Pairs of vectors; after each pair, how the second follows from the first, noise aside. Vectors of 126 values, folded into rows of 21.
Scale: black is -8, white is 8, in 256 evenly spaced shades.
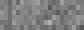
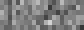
scaled up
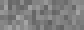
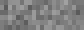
negated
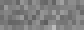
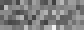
scaled up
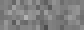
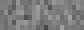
sign-scrambled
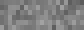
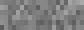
negated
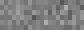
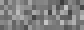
scaled up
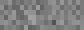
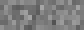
sign-scrambled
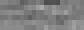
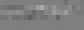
partly zeroed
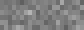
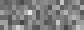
scaled up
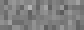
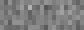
sign-scrambled
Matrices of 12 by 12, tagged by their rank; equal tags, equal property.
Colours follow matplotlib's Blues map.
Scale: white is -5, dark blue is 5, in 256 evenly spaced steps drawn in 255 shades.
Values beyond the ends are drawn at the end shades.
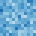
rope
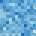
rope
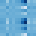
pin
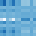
pin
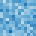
rope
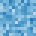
rope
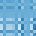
pin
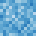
rope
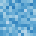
rope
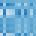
pin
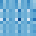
pin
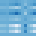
pin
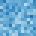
rope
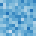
rope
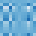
pin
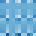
pin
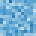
rope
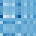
pin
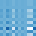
pin
